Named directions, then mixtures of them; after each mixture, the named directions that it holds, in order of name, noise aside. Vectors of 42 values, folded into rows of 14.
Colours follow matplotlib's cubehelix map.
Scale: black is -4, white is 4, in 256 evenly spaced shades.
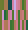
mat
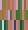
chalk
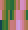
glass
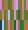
chalk, mat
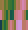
glass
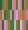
chalk, mat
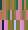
chalk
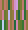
chalk, mat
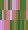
glass, mat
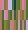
mat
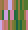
glass, mat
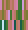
chalk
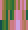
glass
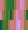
glass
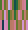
chalk, mat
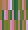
mat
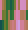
glass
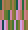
chalk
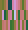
mat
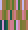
chalk, glass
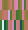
chalk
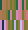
chalk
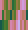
glass, mat
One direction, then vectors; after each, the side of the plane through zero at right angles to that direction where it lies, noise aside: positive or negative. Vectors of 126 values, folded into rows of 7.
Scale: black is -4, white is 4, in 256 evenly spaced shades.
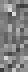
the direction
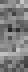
negative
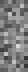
negative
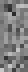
negative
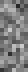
positive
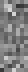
positive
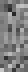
negative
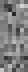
negative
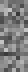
positive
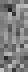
negative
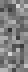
negative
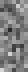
negative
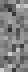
negative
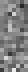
positive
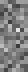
positive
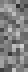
positive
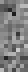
negative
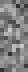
positive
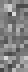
positive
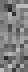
negative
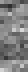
negative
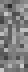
negative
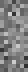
negative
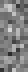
positive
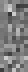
positive
